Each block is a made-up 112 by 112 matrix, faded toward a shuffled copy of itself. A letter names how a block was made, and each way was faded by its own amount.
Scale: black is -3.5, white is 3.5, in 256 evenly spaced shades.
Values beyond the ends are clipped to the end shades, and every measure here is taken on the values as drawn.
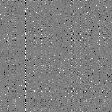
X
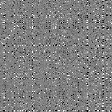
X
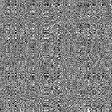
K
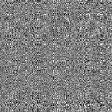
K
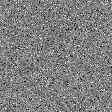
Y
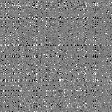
X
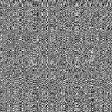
K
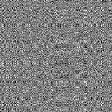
K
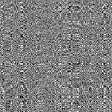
K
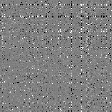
X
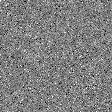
Y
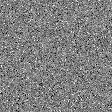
Y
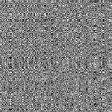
K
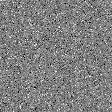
Y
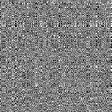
K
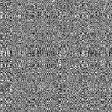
K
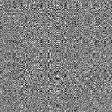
K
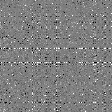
X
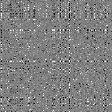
X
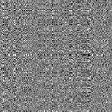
K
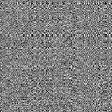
K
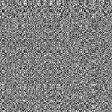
K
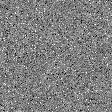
Y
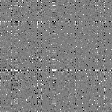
X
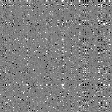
X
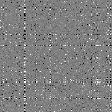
X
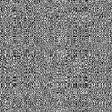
K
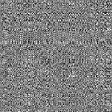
K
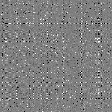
X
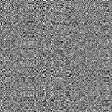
K
